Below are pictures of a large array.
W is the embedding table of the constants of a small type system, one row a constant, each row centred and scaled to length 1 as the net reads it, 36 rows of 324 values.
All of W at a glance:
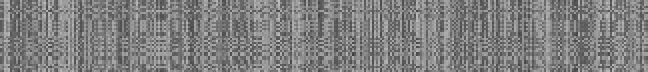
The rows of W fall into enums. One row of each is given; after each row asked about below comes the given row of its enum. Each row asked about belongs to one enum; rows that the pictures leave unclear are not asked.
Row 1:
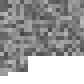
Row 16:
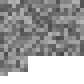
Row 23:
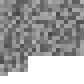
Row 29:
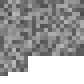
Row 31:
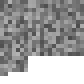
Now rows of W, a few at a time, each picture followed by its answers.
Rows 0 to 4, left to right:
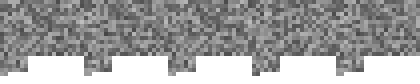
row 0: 16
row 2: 16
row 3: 29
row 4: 1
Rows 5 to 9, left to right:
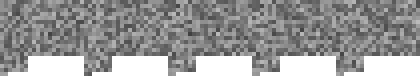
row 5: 23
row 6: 29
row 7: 1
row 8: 1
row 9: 16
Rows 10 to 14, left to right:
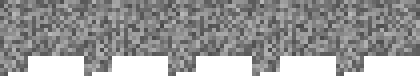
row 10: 29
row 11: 31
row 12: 29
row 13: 31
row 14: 29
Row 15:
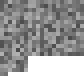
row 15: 31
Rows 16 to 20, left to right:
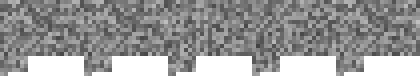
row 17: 16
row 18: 31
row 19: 23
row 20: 16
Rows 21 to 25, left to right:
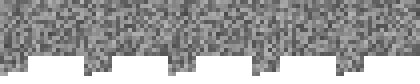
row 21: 23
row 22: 29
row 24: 31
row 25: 29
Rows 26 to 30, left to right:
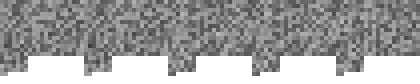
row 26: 23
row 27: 23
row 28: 29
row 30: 31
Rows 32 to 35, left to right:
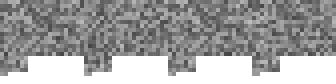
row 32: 16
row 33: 23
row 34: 16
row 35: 1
